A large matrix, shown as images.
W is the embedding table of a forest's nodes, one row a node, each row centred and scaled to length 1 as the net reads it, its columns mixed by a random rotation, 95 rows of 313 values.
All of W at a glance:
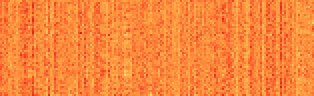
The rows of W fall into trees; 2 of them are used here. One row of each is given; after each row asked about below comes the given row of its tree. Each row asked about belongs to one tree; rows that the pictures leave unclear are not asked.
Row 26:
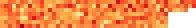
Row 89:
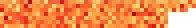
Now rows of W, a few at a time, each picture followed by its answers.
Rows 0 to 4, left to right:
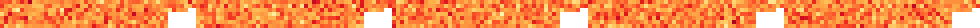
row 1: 26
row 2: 89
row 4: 89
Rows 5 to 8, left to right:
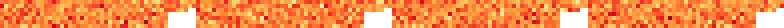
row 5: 89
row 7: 89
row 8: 89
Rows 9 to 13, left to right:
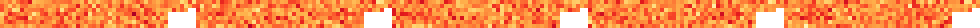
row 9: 89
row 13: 89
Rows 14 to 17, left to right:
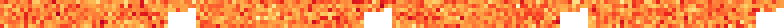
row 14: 89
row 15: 26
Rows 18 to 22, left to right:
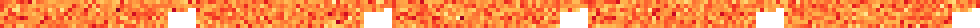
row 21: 89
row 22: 26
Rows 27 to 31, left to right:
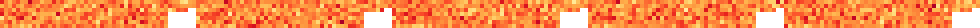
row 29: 89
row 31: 89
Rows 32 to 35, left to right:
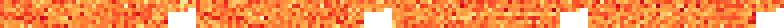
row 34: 26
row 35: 26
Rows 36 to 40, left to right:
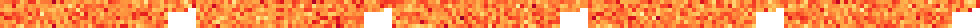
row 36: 89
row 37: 26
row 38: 89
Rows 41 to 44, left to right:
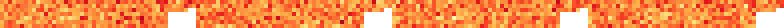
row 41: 26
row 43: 26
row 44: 26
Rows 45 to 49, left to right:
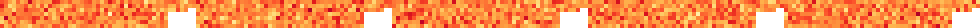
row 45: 89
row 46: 26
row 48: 89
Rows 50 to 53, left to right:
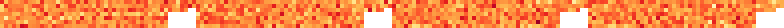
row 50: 26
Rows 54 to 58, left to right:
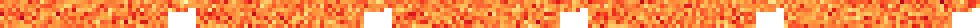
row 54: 89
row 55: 89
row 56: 89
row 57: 89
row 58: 26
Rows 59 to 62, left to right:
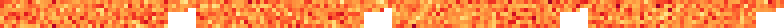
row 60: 89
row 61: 26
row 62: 26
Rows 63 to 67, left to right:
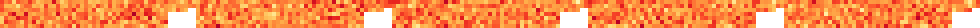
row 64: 26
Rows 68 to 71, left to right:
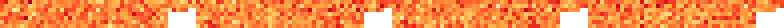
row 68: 89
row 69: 26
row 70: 26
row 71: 26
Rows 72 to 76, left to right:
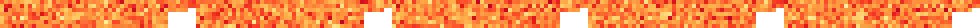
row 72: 26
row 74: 26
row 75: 26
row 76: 26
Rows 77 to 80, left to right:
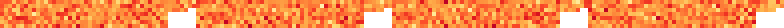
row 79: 89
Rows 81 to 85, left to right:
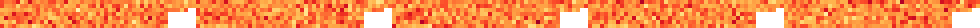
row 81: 89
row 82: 89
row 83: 89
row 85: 26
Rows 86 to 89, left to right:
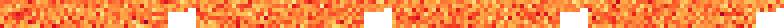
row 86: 89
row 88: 89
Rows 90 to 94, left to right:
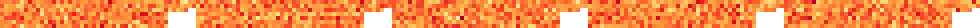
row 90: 89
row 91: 26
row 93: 89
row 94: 89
